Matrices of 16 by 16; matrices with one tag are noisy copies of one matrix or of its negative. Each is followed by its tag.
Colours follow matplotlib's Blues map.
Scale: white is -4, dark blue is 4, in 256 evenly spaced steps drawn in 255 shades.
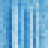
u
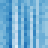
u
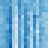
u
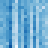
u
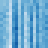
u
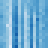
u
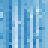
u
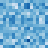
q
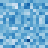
q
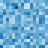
q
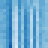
u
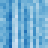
u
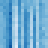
u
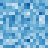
q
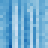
u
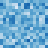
q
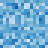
q
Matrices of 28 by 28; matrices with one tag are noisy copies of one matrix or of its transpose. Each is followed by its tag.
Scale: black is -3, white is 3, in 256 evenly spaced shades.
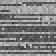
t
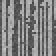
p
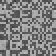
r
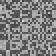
r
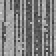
t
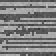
p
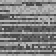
t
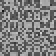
r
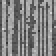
p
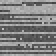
t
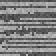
p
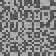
r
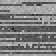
t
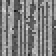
p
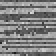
p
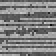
p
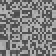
r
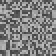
r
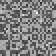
r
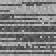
t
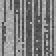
t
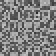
r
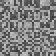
r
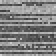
t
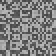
r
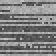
t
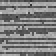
p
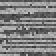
p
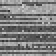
t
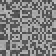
r
